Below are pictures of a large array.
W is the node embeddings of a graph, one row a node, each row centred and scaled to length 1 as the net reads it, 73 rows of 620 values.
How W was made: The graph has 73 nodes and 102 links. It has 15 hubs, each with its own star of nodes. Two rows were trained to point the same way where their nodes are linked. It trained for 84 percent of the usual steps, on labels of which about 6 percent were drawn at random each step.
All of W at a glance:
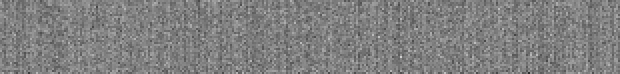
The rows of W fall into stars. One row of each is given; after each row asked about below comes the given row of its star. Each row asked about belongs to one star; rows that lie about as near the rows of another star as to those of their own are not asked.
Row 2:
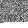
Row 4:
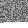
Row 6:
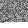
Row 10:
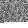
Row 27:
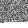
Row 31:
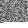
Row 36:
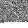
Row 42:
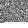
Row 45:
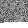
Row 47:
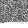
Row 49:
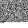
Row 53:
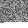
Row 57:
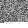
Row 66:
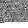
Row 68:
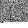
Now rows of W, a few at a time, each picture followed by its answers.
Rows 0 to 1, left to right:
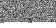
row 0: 4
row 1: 45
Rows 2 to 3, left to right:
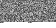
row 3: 4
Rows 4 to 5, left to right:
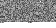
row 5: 2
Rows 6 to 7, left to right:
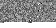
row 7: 42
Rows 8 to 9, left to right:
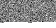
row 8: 2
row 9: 57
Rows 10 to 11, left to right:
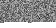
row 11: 2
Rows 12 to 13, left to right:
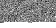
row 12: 57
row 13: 36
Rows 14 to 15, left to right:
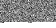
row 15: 47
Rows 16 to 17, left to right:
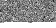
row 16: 6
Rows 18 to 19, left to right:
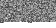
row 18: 66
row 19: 2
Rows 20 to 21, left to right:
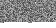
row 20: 36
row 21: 27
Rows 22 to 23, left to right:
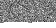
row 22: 49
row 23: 36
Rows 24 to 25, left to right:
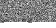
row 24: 6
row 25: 45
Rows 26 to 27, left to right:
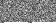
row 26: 49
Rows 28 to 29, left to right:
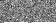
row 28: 10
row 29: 4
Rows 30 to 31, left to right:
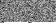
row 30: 45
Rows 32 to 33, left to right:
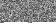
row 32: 42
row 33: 10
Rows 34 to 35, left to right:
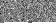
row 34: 66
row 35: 42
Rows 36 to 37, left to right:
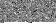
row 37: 6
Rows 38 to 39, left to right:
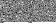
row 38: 53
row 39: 57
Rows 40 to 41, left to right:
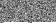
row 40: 31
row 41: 36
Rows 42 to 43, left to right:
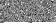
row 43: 2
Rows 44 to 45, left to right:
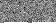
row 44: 6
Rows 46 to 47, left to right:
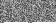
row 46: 68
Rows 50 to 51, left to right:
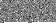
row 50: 10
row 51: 10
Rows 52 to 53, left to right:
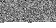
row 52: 66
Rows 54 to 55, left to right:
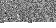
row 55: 66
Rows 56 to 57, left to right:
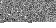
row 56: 42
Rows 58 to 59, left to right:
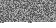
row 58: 47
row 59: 27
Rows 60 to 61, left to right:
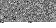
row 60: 45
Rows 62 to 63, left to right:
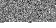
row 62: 6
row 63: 49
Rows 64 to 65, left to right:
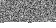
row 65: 53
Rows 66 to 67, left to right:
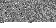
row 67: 49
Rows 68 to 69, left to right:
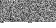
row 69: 66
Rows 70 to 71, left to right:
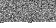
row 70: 47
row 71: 47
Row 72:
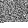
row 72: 4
